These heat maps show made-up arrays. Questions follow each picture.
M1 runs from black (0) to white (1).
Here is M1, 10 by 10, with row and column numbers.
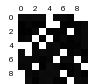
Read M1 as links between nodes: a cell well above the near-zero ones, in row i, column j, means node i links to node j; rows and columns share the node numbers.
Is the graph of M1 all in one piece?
yes
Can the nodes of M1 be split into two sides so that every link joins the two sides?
yes
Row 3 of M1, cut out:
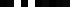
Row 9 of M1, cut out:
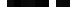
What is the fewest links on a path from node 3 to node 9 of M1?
3
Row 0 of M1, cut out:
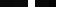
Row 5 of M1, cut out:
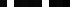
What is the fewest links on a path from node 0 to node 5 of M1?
3
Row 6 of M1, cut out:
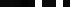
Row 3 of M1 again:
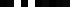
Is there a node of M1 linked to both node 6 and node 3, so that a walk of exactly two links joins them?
no
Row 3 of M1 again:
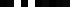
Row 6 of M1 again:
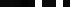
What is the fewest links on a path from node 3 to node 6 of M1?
4
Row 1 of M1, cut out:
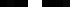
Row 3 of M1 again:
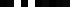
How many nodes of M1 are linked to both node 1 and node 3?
1
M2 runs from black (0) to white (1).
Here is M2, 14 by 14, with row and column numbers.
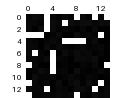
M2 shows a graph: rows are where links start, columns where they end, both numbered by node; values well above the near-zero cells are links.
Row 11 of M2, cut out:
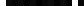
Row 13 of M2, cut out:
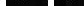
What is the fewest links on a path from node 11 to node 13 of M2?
2
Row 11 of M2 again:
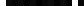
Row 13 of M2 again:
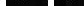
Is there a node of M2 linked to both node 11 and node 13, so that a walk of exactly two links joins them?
yes
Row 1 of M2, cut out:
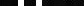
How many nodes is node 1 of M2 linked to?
2
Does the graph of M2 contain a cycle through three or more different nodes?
yes
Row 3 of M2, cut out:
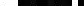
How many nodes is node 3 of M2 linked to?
4
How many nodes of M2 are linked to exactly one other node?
3
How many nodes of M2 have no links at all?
2
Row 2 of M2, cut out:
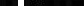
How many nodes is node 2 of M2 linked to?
1
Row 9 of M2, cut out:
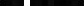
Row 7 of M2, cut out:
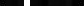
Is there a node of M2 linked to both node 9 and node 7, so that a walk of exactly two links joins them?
yes
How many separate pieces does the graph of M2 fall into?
3
